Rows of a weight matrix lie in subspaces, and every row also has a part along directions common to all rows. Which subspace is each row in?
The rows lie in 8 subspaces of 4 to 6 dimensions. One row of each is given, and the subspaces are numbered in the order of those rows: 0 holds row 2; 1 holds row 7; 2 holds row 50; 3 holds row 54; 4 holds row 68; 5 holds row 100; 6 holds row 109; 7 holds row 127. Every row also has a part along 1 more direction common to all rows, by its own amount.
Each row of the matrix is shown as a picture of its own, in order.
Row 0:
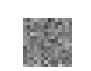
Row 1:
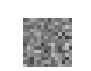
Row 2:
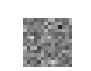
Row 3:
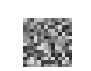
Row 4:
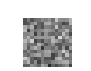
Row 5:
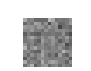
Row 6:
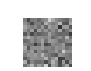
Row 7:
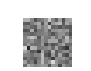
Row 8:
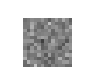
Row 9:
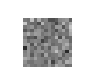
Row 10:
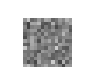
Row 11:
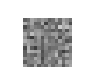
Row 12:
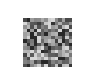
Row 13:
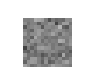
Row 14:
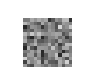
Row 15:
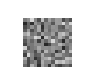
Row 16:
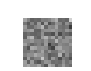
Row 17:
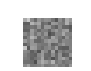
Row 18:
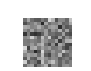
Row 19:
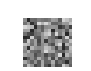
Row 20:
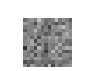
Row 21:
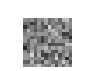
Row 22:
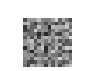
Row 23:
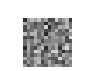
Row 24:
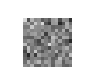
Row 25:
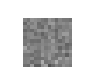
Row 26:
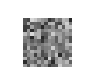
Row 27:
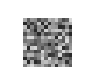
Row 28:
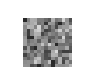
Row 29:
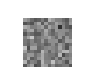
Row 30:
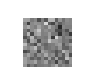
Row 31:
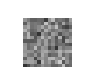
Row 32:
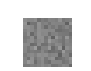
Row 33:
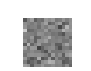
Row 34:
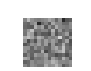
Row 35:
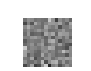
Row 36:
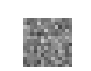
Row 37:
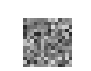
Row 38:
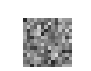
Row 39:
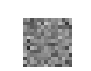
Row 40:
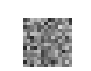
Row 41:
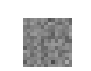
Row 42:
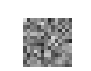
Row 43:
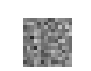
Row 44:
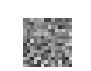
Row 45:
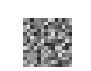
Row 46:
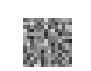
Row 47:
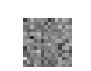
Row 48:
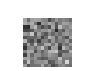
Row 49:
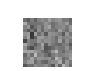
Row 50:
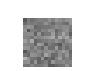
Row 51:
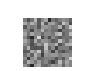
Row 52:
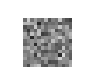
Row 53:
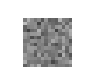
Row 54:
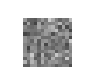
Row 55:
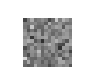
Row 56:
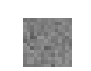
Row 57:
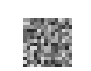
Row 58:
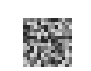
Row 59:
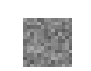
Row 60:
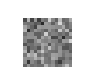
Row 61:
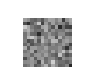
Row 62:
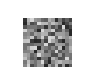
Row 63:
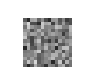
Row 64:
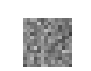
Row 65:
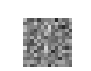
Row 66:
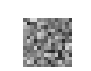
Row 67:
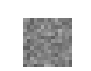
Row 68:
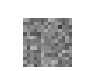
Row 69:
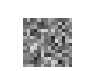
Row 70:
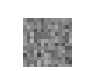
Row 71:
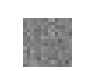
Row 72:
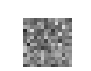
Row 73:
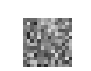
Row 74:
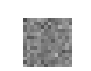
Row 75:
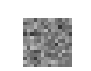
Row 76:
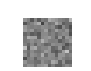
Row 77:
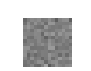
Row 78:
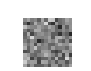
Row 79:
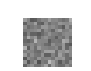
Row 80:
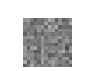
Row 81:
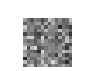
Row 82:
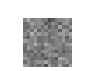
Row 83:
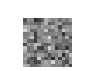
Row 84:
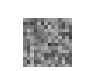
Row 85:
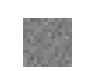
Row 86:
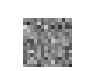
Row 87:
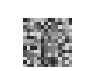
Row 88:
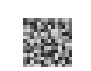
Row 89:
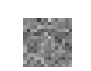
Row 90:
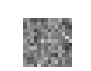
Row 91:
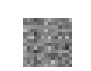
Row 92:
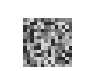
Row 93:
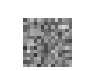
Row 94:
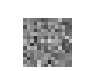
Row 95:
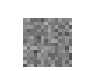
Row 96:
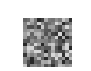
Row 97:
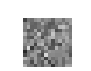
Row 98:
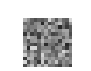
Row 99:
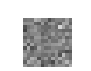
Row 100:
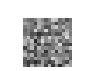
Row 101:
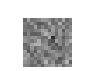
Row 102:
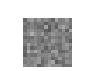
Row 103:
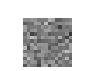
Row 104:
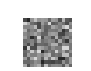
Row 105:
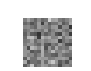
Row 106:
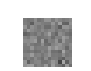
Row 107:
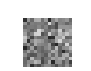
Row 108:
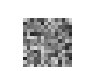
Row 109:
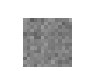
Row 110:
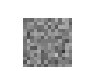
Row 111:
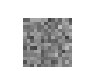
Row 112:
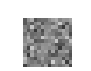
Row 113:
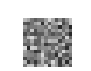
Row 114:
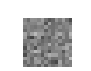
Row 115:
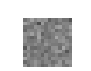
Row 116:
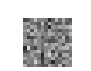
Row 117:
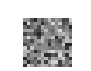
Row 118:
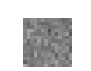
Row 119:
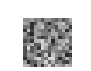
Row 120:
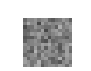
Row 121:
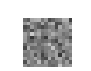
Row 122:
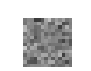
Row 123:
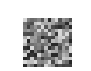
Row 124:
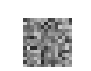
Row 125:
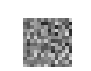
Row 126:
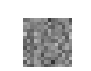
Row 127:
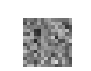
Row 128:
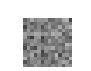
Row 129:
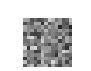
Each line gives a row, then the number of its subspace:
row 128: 6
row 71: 2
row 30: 7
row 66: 7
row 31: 1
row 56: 1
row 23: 5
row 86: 5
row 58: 5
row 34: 3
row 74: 4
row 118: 3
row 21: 6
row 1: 0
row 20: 5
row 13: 0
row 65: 5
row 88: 6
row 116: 1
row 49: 1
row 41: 2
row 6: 1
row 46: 0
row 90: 7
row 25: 6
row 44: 0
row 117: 7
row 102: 5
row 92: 2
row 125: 3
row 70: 7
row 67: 4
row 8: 2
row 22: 5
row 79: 7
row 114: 0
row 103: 7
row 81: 6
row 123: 4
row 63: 1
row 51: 5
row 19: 3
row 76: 3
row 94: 7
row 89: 4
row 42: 4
